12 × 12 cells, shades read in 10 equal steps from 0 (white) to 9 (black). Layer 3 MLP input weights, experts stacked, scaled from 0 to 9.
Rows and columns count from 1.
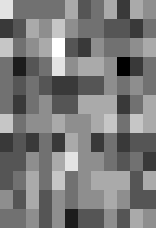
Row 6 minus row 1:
4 2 0 -1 1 3 -3 -2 0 0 2 -1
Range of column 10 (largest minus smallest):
6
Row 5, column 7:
6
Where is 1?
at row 1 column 1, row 4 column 5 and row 9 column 6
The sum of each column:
55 70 53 58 44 56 56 53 47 70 58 54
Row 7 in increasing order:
2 2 2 3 3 3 4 4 4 4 5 5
